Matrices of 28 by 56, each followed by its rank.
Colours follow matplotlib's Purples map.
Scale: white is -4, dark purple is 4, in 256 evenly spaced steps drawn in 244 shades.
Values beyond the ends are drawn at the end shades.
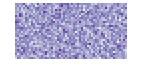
full rank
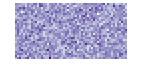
full rank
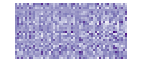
five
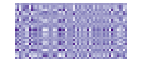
two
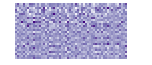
five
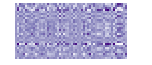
three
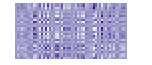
two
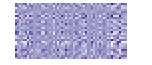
three
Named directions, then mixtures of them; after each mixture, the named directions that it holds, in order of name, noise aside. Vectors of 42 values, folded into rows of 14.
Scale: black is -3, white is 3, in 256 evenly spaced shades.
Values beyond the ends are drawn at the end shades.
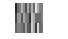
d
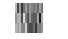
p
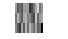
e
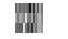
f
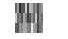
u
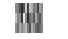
p, u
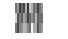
u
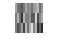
e, f, u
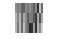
e, f, p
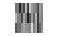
u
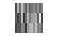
p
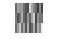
e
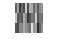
u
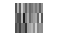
p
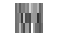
d, f, u
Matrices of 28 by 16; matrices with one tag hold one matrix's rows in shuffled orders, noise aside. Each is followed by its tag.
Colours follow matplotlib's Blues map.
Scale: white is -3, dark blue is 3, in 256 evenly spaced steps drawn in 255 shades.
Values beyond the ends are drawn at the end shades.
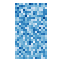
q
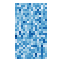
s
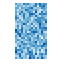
s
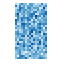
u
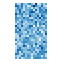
s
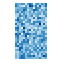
q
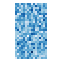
u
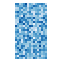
q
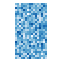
s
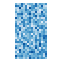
s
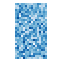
q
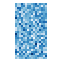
s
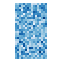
q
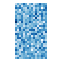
s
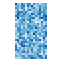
u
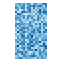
u
